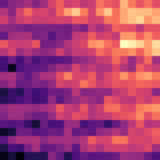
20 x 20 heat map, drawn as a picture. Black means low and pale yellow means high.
Stripes: horizontal, repeating 5 times. Ninth with the highest average: top right. Histogram: bell-shaped. Slope: up to the top right. Grain: streaks across. Average level on the scale: 50%.
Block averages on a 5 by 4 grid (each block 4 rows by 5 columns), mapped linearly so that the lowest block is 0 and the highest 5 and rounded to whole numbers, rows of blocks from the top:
2 3 4 5 | 2 1 4 5 | 0 2 3 4 | 1 2 2 4 | 0 1 2 3
